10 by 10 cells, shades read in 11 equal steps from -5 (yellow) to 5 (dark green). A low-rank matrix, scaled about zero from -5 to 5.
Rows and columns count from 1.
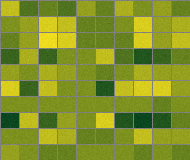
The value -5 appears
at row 3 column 3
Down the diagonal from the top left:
-3 -1 -5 0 0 4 0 5 -1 1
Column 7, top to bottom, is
-2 0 1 2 0 -3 0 4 0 0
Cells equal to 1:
19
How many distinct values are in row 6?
6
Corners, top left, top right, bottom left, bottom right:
-3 1 -1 1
